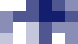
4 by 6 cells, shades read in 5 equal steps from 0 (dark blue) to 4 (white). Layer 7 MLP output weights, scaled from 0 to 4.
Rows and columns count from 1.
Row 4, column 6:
2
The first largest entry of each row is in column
1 1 2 2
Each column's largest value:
4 4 3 1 4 2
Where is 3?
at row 3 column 3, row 4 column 1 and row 4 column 3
